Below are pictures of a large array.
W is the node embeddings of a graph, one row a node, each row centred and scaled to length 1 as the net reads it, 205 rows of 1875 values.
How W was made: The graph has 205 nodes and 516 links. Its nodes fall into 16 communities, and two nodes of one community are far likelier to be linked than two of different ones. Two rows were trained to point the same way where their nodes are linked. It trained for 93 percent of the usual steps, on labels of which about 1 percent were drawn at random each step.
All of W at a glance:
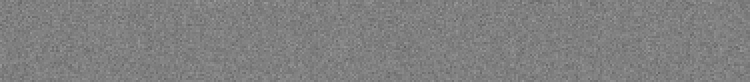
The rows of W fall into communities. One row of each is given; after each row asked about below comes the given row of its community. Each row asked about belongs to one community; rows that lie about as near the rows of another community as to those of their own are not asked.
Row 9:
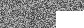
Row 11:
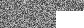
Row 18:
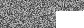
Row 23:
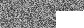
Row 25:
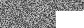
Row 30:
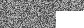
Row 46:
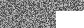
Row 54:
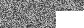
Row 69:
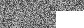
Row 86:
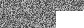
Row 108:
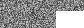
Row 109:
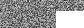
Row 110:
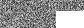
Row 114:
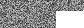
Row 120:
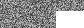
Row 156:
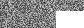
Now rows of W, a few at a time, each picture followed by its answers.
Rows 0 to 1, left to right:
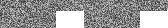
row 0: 114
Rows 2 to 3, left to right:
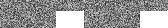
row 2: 54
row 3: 114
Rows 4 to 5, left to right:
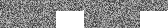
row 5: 156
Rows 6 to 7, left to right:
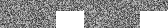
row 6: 18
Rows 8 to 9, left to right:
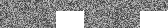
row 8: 156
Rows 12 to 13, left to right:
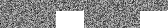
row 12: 46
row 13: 46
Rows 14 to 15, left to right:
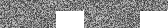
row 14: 114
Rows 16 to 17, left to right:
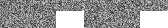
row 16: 110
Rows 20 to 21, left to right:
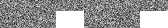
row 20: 120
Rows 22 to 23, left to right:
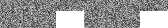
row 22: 9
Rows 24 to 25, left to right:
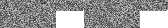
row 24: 156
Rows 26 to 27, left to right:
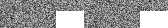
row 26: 54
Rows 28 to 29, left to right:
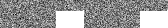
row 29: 120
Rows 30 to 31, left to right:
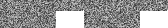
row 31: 114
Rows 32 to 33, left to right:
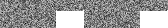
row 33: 120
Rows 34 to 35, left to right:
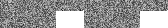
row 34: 156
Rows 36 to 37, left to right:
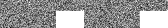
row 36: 54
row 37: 25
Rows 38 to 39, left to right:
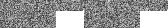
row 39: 11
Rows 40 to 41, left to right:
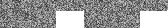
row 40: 86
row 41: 30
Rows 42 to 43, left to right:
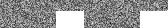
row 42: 86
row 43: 69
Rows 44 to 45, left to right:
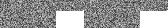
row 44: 69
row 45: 23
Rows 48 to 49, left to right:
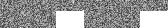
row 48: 110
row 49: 109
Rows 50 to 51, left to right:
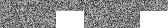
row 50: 30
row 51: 114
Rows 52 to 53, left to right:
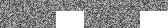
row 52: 11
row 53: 86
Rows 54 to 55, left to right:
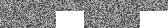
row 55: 54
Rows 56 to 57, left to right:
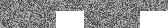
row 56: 69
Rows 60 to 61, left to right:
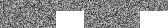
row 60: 110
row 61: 120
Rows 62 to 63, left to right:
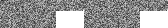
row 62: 120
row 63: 120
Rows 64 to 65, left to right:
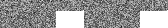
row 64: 9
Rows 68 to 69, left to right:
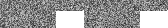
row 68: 110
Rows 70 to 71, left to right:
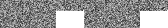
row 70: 11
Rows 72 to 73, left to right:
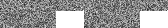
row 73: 18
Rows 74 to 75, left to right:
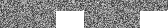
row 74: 11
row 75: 108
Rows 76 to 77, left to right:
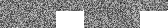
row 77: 23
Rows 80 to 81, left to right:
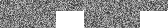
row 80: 69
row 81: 156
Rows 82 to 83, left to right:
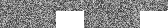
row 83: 23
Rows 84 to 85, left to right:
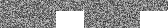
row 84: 120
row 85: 46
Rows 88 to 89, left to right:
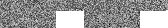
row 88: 69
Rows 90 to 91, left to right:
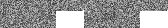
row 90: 110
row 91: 11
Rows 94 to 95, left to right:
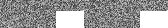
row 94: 110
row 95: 109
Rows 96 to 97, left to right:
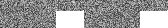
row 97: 9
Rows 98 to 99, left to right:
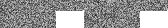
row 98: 25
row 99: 11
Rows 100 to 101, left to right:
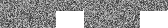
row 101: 108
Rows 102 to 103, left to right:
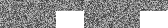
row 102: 30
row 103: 25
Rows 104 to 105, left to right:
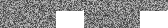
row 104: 110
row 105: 30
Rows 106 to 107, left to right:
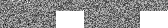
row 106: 54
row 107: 114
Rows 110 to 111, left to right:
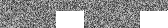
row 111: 18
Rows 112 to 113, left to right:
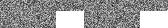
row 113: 108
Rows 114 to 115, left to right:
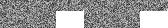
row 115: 18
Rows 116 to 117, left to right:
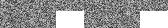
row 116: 109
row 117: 23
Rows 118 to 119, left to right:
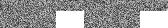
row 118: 25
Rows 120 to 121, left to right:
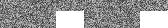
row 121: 156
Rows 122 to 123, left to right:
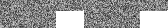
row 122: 69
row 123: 30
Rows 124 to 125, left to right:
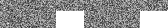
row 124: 109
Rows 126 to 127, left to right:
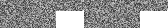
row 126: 25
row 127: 114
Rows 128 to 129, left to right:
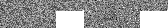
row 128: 25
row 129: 11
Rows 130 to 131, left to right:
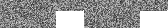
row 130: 23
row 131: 18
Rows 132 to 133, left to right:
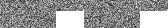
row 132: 114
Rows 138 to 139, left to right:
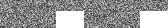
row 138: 30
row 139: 25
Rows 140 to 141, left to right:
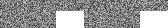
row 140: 18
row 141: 109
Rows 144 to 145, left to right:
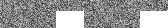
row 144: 9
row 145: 69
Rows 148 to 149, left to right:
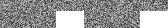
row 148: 156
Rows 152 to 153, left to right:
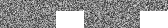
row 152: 18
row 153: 11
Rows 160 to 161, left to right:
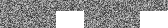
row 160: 109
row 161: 46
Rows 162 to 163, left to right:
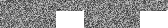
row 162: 25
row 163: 110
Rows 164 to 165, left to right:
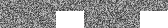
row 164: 23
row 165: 108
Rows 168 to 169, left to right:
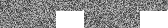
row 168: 25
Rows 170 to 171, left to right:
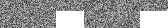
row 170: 120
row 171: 25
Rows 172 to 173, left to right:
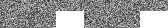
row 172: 9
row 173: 114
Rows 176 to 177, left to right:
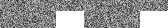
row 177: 30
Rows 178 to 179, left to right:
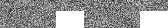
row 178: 156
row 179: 23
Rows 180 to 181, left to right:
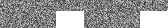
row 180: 86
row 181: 30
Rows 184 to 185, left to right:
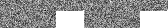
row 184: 108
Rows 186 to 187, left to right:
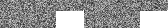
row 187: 69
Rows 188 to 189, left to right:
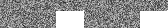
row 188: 86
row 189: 110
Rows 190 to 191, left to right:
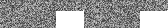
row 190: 114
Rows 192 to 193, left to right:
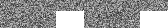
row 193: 108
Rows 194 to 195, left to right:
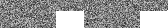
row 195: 69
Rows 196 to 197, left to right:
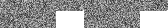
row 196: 11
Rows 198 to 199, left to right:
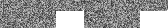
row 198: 110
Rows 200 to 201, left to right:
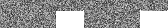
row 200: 18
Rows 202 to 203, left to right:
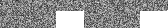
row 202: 30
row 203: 46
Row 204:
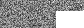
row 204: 18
